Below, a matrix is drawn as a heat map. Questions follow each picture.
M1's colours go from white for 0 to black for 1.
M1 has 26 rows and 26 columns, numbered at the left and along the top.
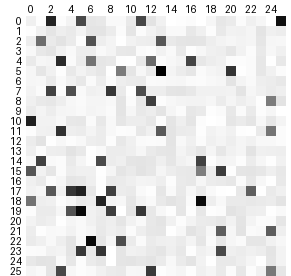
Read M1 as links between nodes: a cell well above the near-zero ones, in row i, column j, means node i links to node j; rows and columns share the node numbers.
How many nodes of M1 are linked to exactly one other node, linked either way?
3
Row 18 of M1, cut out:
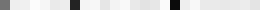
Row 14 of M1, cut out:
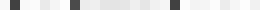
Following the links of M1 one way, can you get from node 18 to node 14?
no
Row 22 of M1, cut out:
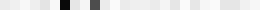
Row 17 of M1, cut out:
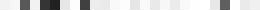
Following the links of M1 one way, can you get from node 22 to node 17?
no
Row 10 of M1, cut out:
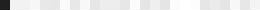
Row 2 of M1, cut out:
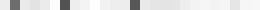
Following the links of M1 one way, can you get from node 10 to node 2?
yes
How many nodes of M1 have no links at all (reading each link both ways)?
0
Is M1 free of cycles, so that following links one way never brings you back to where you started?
yes
